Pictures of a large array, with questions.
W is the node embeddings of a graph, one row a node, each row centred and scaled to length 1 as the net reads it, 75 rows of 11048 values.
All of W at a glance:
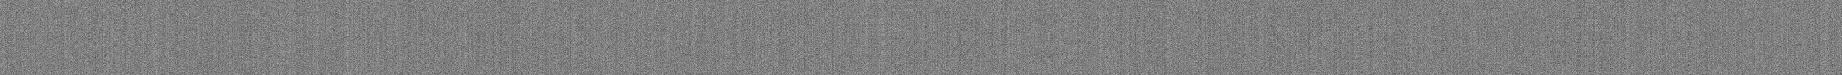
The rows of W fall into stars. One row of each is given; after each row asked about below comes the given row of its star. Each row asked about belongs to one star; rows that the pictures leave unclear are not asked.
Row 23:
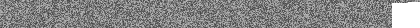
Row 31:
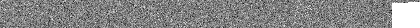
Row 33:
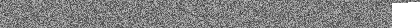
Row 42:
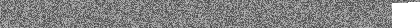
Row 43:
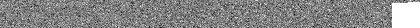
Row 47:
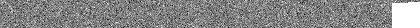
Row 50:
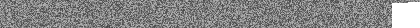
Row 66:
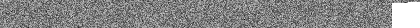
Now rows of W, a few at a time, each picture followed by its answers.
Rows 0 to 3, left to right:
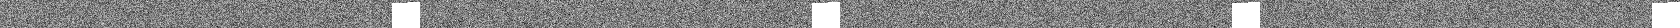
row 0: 43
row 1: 23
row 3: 66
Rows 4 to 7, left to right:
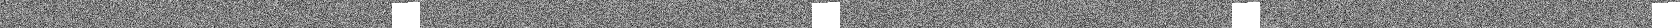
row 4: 23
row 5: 47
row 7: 42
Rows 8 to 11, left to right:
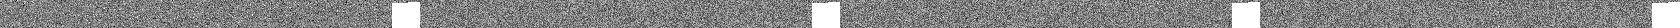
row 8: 66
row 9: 31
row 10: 31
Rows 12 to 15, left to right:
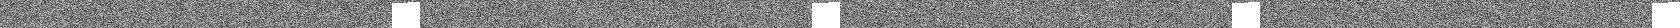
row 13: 50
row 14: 50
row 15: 43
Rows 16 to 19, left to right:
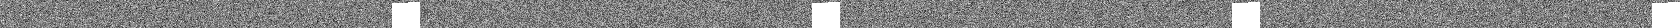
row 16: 50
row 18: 42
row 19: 23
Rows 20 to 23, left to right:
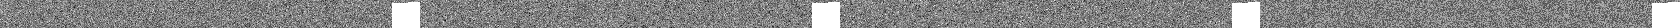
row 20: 23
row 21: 31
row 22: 43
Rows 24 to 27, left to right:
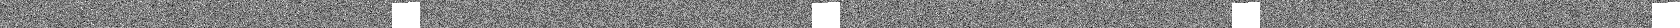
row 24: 47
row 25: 42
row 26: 31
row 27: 23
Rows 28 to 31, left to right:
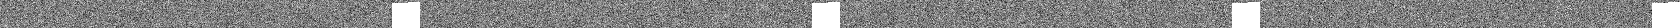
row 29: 23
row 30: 23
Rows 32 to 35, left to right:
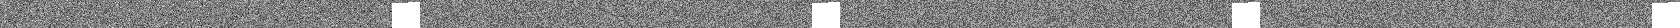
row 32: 47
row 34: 31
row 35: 33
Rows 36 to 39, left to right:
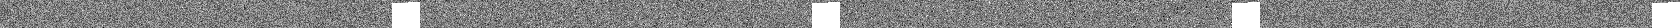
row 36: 47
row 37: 50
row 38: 66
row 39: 47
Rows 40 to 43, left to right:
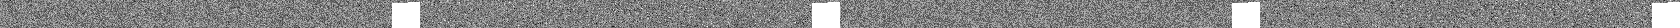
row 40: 33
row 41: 43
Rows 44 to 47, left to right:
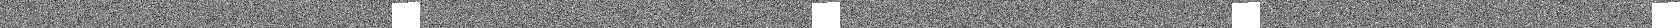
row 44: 31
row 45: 23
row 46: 33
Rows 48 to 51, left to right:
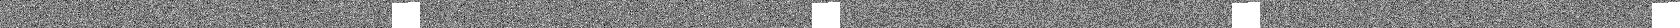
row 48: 50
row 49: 47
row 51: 42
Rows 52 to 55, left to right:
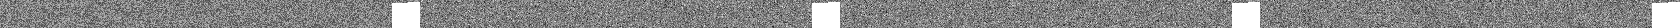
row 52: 43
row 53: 31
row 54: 50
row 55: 42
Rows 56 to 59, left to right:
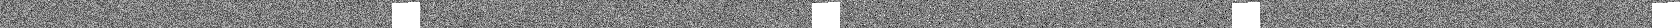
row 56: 42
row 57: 42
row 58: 66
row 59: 43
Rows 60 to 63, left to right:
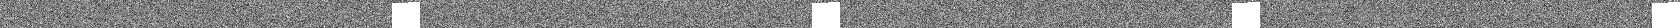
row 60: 42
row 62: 43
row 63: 43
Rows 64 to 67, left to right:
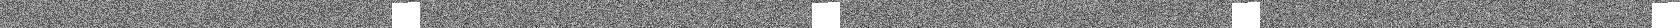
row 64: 66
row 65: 42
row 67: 23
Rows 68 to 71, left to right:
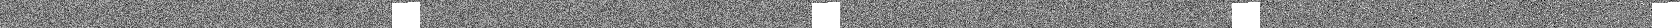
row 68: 66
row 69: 23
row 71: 66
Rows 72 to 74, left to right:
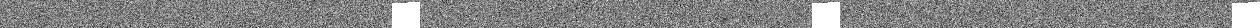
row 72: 50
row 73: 50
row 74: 42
